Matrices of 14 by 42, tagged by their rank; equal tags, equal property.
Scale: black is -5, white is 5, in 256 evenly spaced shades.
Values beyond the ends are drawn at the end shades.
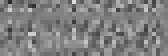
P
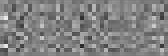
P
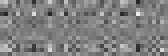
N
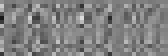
N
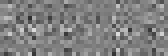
P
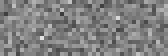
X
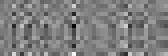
N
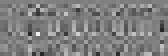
P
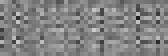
P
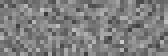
X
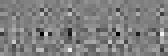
P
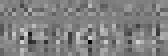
P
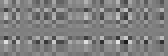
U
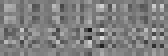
N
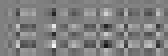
U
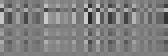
U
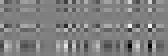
U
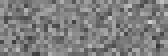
X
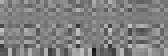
N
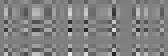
U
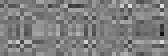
P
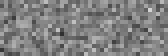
X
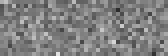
X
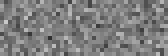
X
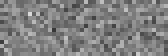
X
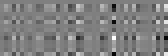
U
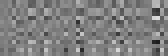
N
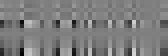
U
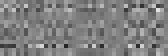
N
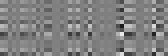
U
